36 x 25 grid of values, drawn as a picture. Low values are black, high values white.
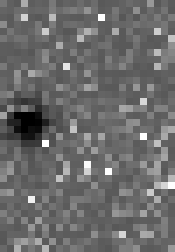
Average level on the scale: 40%. Histogram: skewed, a long tail of high values. Ninth with the lowest average: middle left. Mirror symmetry: none. Dips: one, in the middle left.
